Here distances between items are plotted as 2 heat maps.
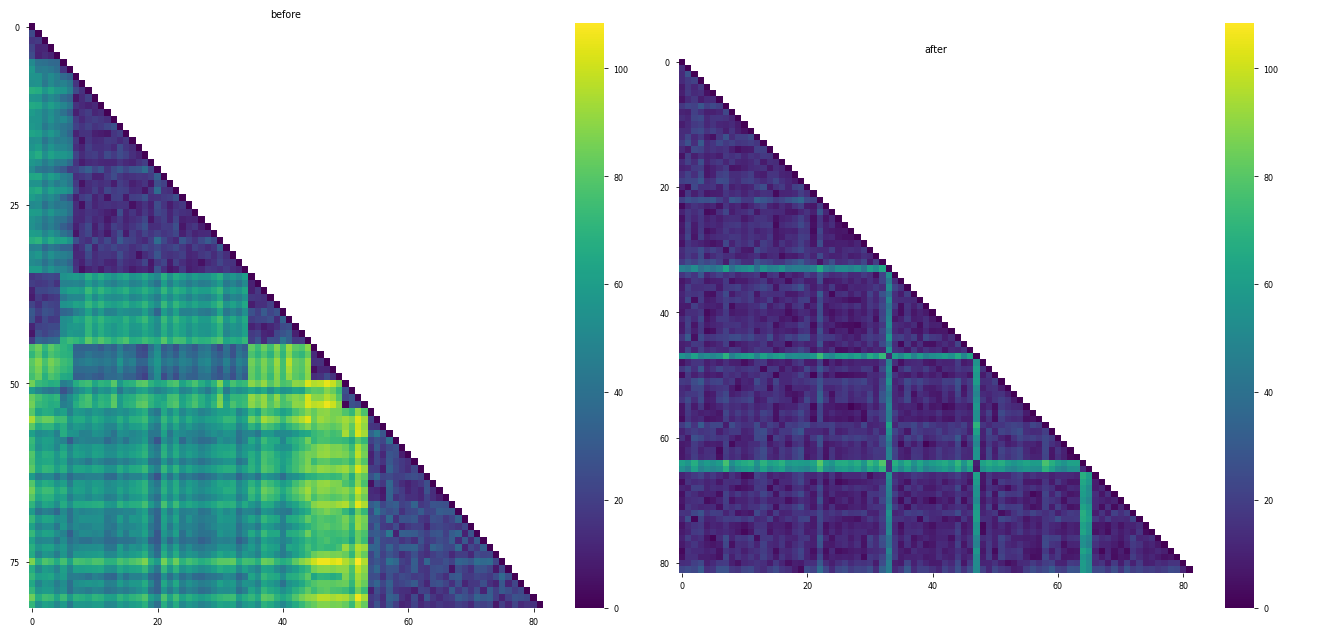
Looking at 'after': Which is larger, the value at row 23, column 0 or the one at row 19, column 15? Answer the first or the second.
the second
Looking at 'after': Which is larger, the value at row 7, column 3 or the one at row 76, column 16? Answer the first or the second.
the first
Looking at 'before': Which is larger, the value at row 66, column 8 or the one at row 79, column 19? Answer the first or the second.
the first
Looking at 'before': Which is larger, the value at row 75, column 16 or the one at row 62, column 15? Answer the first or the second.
the first
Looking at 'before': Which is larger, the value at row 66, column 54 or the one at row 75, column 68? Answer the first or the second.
the second
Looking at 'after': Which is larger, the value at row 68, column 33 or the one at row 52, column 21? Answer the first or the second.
the first
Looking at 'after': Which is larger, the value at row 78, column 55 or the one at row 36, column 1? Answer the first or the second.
the second
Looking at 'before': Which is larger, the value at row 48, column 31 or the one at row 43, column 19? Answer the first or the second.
the second
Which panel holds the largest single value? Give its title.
before
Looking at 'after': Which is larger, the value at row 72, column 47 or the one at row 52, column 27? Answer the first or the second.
the first
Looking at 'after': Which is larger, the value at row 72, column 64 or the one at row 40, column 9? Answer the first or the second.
the first
